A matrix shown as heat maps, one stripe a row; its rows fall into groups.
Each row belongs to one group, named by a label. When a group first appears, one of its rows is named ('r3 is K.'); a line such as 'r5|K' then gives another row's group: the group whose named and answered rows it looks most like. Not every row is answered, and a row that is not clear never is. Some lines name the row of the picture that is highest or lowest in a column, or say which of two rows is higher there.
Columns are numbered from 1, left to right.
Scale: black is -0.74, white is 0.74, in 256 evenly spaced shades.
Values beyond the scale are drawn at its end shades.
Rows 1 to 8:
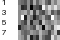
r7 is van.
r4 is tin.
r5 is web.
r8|tin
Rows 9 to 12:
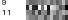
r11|web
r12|van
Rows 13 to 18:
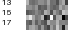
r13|van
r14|tin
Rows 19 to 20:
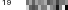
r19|web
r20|van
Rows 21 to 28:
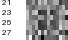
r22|van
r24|van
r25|tin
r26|tin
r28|tin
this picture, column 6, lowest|28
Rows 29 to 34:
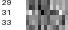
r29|web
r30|web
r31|tin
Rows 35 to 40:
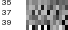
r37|web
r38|van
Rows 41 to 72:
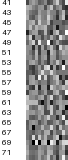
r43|van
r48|tin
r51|web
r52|web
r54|van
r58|web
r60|van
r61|tin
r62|van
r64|van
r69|web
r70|van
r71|van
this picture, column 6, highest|55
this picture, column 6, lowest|61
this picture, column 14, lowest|62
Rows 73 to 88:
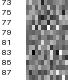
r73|tin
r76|tin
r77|web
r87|web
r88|van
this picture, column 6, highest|81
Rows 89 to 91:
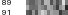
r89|van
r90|van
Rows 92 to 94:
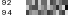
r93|van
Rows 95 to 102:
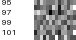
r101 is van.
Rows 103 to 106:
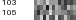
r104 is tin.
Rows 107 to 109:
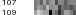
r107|web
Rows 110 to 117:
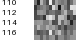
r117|web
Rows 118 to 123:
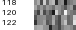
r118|web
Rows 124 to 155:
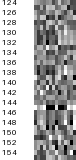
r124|van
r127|tin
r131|web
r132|web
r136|web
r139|van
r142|tin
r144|tin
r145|tin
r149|tin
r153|web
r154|van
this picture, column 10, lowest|145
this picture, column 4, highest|145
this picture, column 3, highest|142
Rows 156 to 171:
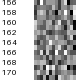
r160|van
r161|van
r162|tin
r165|van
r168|tin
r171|web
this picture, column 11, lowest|161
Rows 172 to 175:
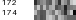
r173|web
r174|van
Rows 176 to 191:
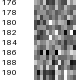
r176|tin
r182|van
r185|van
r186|web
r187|tin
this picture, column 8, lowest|186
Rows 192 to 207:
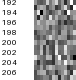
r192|van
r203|van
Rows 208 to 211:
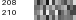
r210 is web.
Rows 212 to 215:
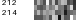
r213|van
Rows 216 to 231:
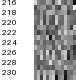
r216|van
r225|van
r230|web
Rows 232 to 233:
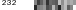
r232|web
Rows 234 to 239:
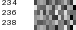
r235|van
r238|van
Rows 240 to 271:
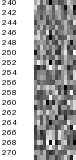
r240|tin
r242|van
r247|tin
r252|tin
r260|tin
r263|web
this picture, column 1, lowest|250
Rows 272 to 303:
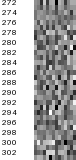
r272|web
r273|web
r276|tin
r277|tin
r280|web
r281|van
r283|tin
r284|tin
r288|van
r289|web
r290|van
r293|web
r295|web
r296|web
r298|van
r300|web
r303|tin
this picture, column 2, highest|300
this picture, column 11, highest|279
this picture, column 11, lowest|300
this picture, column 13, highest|281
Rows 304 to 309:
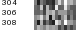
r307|tin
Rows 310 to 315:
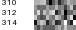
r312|web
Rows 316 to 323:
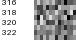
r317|web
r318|van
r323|web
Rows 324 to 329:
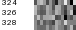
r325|van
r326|van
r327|web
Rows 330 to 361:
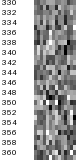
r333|web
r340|web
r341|tin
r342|tin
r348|web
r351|tin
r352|van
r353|van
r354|van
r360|van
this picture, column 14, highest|335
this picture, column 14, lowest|353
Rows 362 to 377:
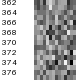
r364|van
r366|van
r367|tin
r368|tin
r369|tin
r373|web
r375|tin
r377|web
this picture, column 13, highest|366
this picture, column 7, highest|373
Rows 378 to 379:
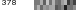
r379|web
